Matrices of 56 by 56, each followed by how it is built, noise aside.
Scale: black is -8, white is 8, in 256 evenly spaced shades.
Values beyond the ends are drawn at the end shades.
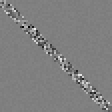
banded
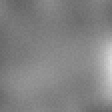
smooth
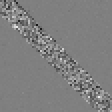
banded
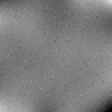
smooth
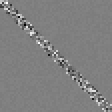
banded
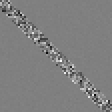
banded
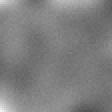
smooth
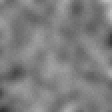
smooth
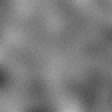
smooth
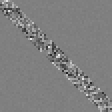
banded
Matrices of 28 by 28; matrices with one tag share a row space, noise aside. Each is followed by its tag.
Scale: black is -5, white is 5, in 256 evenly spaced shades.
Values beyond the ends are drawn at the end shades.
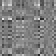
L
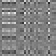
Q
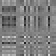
Q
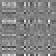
Q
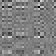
L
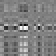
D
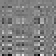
L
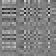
Q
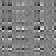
L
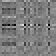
Q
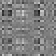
L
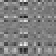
D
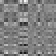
D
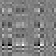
L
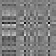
Q
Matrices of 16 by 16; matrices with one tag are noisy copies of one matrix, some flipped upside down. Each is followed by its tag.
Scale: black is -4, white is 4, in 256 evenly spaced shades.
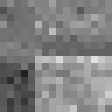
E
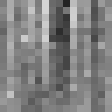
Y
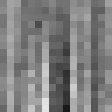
Y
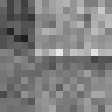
E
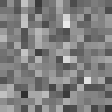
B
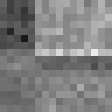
E
